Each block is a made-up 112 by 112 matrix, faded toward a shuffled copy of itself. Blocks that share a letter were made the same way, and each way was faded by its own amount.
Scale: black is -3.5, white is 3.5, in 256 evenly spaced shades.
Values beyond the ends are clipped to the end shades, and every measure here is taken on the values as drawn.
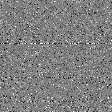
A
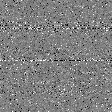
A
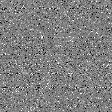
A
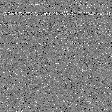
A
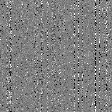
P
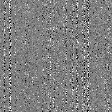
P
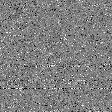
A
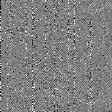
P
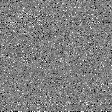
A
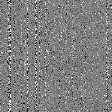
P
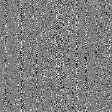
P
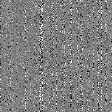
P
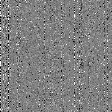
P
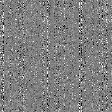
P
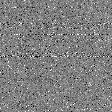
A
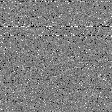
A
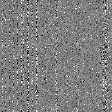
P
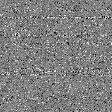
A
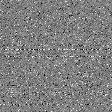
A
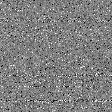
A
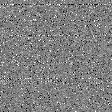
A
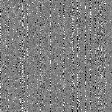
P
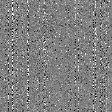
P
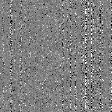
P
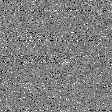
A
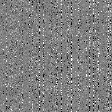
P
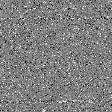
A
